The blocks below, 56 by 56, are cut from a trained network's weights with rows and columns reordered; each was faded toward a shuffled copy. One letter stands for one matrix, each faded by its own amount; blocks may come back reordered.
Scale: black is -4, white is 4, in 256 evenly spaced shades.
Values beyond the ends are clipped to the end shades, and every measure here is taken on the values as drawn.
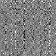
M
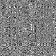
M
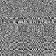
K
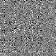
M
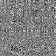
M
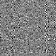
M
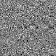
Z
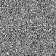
Z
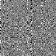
M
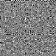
M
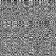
K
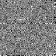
M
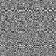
K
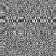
K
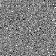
Z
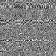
K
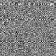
K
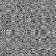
K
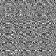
K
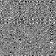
M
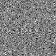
Z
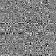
M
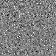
Z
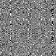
M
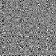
M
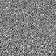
Z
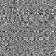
K
